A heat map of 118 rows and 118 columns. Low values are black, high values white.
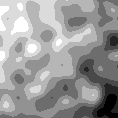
No single row or column stands out from its neighbours. Values rise toward the top left. The halves do not mirror each other. The bottom right is the ninth with the lowest average. There are no regular stripes.
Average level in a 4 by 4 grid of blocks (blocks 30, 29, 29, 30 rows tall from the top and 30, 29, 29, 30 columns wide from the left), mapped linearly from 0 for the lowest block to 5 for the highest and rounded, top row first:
5 4 3 2 | 4 4 4 2 | 3 3 2 1 | 3 2 2 0
